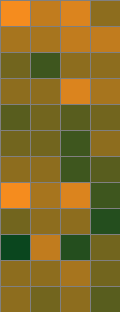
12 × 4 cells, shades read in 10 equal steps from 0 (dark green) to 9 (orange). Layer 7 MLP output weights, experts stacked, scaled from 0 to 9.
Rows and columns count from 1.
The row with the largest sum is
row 1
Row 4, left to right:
5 5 8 6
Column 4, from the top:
5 7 5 6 4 5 3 2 1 4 4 3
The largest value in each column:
9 7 8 7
